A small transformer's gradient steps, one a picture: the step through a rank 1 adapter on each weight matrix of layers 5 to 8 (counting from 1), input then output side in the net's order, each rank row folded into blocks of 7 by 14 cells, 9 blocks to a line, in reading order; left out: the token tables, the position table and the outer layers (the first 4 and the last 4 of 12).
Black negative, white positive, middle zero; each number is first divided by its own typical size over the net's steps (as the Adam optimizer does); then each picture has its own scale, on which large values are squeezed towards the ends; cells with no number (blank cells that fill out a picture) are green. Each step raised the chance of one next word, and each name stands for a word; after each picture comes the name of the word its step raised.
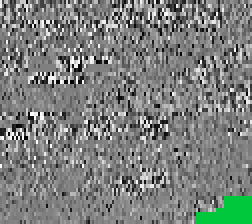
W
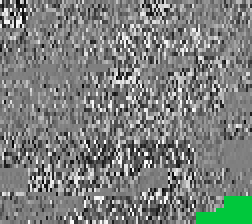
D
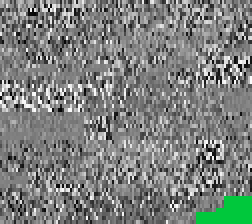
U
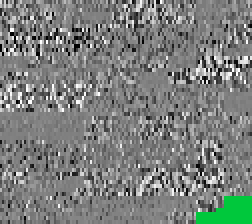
W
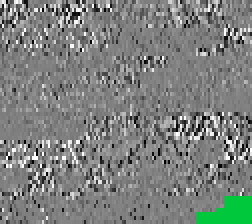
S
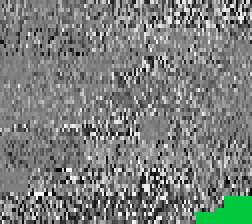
U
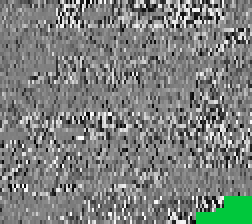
U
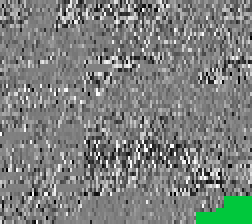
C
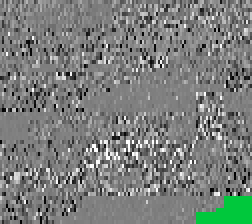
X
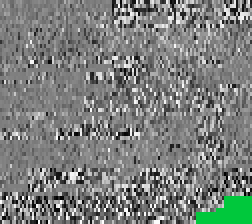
U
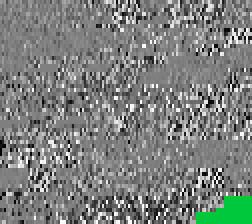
U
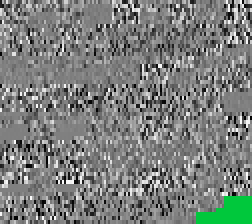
W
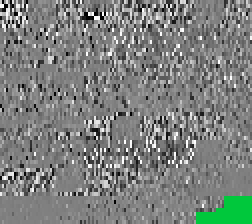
C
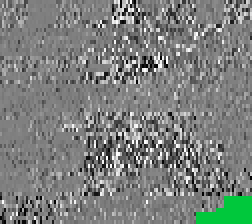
C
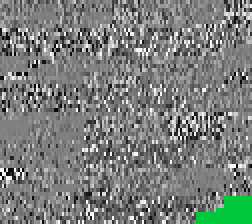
D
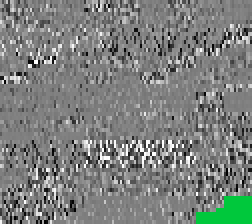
X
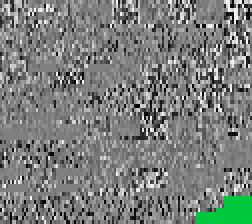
W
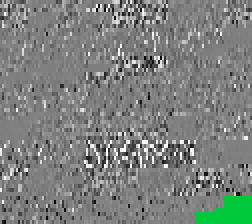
C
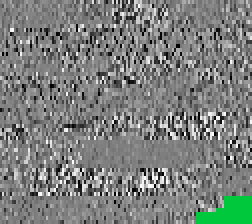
W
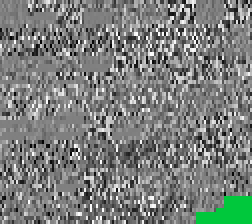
D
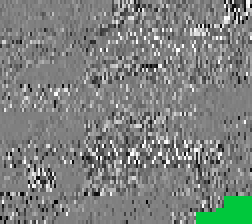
C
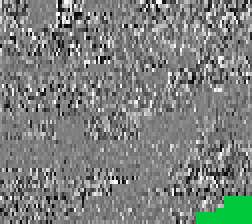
S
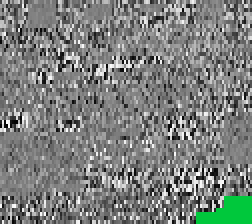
U
